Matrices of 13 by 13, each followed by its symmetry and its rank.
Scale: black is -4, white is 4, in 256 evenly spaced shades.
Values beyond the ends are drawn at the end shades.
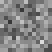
symmetric, full rank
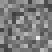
symmetric, full rank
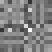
symmetric, rank two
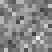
symmetric, full rank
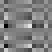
neither, rank one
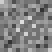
symmetric, full rank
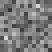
symmetric, full rank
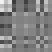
symmetric, rank one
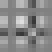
symmetric, rank one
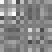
symmetric, rank two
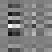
neither, rank one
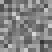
symmetric, full rank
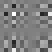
symmetric, rank one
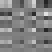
neither, rank one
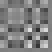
symmetric, rank one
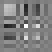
symmetric, rank one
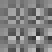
symmetric, rank one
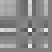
symmetric, rank one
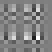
neither, rank one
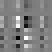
neither, rank one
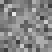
symmetric, full rank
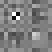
symmetric, rank two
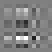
neither, rank one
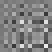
symmetric, rank two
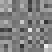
symmetric, rank two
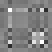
symmetric, rank two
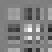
symmetric, rank one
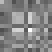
symmetric, rank two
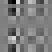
neither, rank one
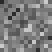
symmetric, full rank
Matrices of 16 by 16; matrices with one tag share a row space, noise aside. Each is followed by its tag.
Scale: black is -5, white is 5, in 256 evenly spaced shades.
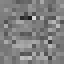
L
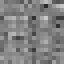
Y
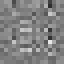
L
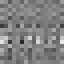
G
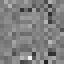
L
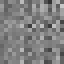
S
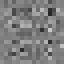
L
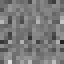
G
